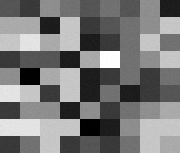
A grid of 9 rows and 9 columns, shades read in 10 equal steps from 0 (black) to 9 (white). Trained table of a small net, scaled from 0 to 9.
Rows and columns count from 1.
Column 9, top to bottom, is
1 7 4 7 4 3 6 7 6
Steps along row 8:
same down same down up up up same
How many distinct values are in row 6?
6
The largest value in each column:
8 8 7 7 6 9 5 7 7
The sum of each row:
30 41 46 40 31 35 35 50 37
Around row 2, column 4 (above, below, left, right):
4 7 1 2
